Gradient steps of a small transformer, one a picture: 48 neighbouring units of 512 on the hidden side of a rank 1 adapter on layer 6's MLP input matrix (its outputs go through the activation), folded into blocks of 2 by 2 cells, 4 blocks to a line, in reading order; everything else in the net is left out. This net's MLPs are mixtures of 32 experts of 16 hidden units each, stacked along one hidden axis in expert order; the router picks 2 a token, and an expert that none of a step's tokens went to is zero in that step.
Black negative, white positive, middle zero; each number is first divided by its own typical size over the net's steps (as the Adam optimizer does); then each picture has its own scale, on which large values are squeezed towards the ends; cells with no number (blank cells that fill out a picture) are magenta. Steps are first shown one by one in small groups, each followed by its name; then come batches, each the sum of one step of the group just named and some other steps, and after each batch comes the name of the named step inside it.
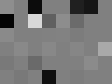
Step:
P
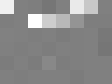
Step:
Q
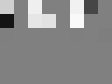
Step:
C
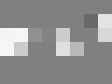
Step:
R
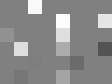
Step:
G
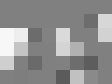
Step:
R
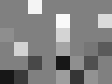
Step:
G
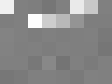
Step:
Q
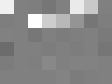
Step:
Q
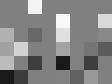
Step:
G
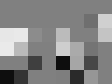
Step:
R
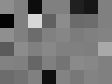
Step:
P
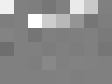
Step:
Q
